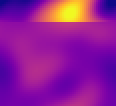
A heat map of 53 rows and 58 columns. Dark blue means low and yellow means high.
The ninth with the highest average is the top middle. Most values sit low, with a long tail of high ones. A horizontal seam about 20% of the way down splits the table, and the bottom part is calmer. Overall the values sit about 30% of the way up the scale. No lone cell stands out from its neighbours.
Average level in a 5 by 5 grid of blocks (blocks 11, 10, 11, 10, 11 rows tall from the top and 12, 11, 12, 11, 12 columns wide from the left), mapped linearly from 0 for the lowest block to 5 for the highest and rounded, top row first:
0 1 5 5 1 / 1 2 2 2 2 / 1 2 1 1 1 / 1 2 1 1 0 / 1 1 1 2 1
